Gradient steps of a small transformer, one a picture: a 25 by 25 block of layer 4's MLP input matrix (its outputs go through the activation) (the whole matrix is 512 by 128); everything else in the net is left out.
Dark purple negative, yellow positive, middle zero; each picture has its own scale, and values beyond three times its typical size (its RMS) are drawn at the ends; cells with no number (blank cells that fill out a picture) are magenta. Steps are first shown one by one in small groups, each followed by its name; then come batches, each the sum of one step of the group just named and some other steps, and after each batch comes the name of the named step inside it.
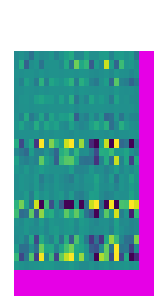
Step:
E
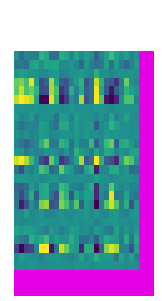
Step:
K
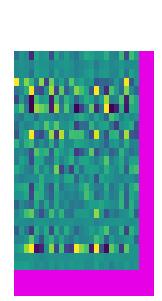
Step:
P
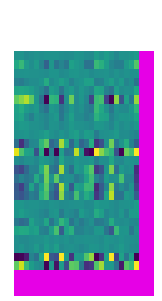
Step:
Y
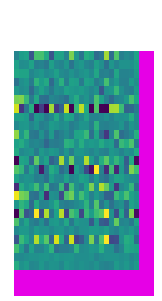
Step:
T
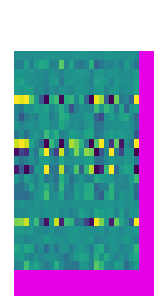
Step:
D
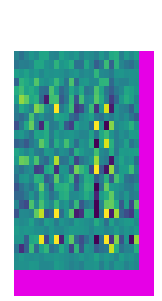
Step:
K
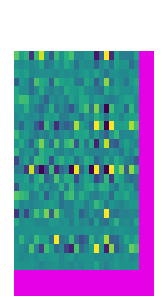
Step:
T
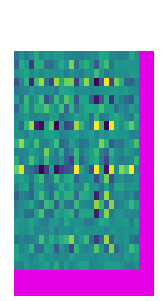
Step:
D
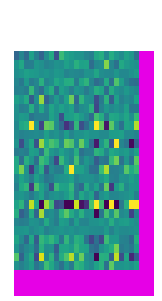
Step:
E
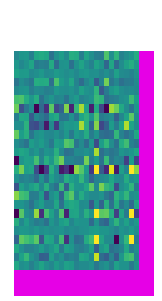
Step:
T
